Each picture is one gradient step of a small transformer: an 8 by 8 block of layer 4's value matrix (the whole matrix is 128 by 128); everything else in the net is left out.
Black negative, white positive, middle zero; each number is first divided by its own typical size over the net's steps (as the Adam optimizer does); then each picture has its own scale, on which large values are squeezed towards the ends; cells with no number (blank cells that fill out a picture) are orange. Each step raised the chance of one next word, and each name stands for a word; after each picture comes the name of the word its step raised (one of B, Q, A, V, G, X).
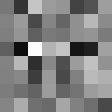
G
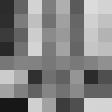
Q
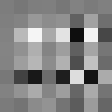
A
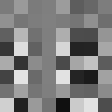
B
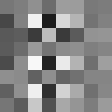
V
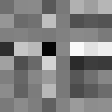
G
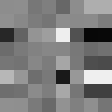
A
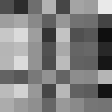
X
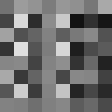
V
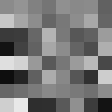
B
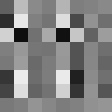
V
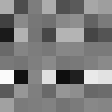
A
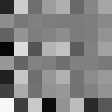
B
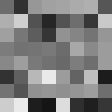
Q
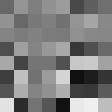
B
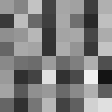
Q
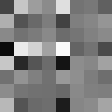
G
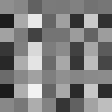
V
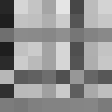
V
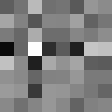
G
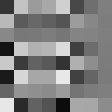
B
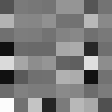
B
